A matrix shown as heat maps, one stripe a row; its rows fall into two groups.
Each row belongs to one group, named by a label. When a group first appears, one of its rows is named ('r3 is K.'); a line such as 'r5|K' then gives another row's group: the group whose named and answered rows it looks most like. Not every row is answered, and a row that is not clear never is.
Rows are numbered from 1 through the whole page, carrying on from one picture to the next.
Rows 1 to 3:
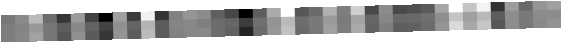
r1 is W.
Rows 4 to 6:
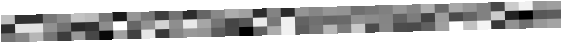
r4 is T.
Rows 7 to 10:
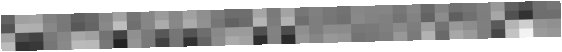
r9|T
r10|T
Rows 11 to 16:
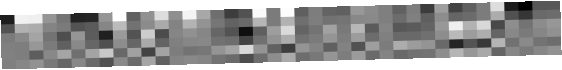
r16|W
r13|W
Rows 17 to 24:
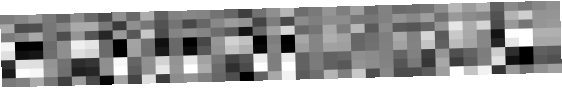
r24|W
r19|W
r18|T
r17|W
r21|T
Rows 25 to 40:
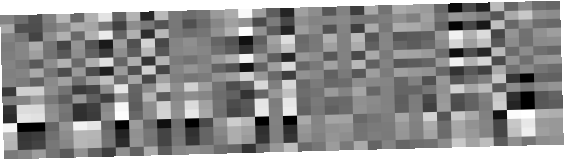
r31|W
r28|W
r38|T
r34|W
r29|W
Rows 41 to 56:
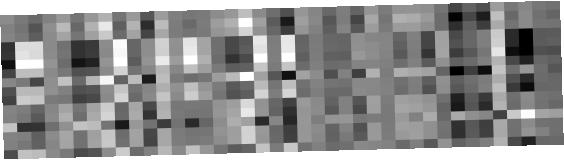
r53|T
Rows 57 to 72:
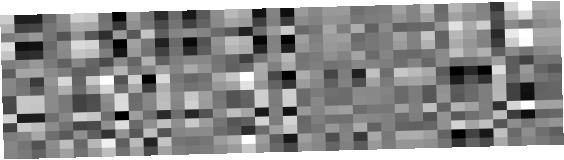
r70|W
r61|T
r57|T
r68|T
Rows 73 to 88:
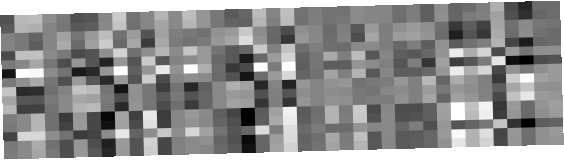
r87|W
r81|T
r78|W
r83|T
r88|W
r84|W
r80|W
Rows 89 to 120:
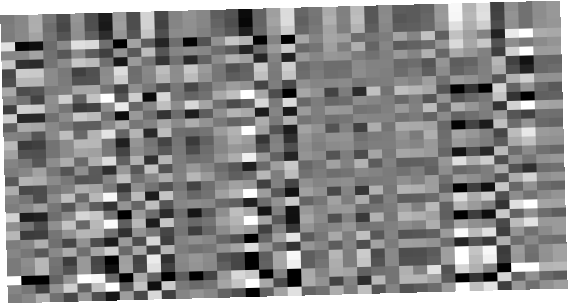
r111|T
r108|T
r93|W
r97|T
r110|W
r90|W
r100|T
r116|W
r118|T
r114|W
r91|W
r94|T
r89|W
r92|T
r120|W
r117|W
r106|W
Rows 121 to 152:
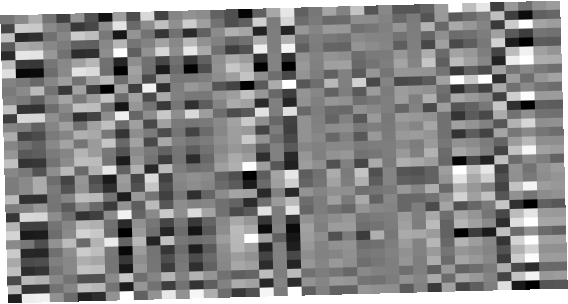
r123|T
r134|T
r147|T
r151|T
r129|W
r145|T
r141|T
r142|W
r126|T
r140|W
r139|W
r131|T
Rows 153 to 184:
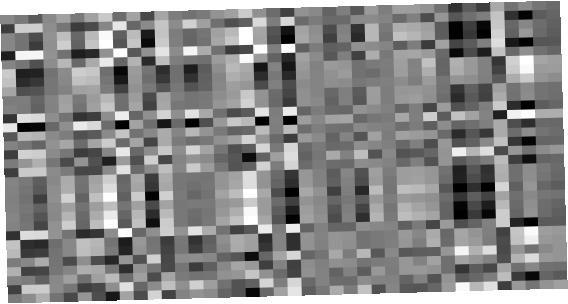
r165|T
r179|T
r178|T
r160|T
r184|W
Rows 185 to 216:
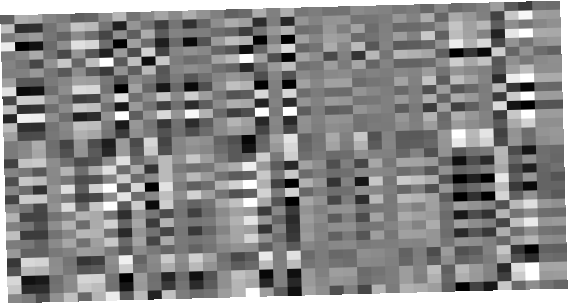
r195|T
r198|T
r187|W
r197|T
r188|T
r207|T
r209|T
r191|W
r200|W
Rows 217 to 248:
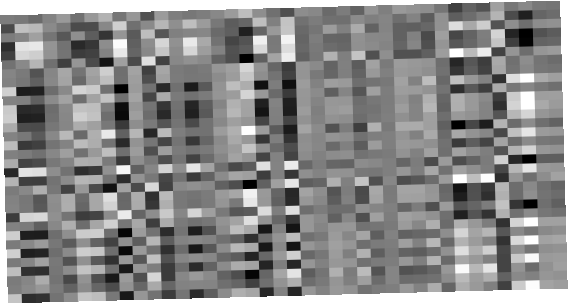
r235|T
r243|T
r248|T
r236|W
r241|T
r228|T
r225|T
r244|W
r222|W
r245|T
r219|W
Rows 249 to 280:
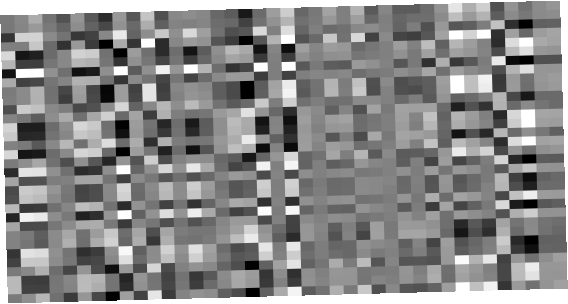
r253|T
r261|T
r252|W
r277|W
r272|T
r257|W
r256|T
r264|T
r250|W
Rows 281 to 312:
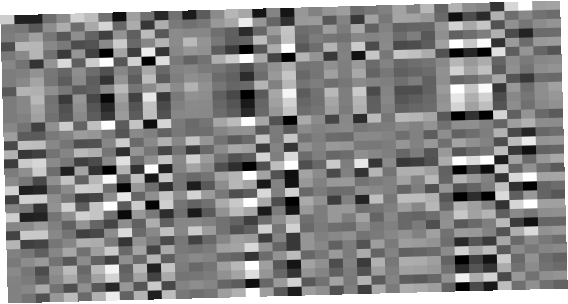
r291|W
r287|W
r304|W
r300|T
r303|T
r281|T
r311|W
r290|W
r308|W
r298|W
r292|W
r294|T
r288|W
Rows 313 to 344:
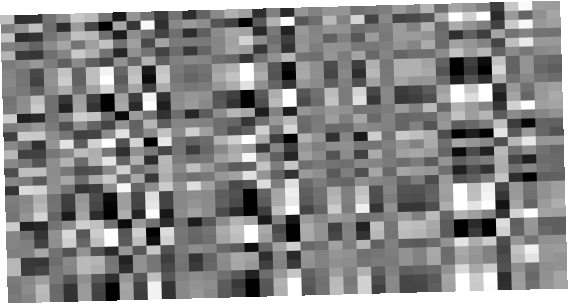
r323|W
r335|W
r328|T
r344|W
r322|W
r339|W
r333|W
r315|T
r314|W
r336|T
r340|T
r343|W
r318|W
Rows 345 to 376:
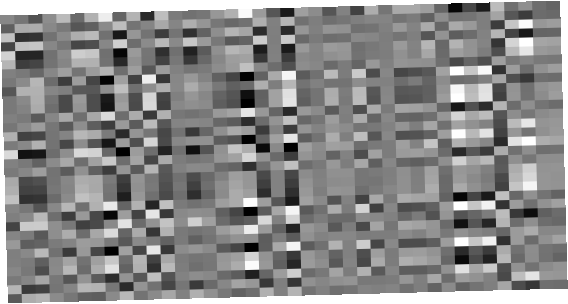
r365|T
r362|W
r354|W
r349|T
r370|T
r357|W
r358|T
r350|T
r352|W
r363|T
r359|W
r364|T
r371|W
